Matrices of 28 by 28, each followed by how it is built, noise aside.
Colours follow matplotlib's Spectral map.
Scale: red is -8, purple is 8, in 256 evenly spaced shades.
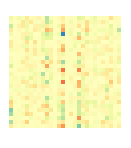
uneven columns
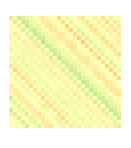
Toeplitz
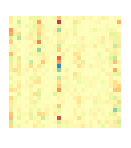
uneven columns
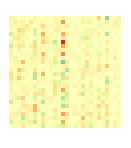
uneven columns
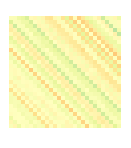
Toeplitz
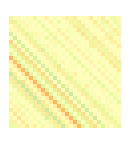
Toeplitz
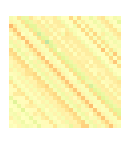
Toeplitz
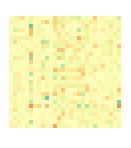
uneven columns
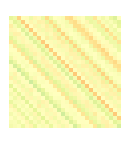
Toeplitz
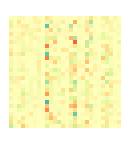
uneven columns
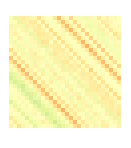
Toeplitz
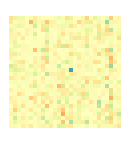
uneven columns
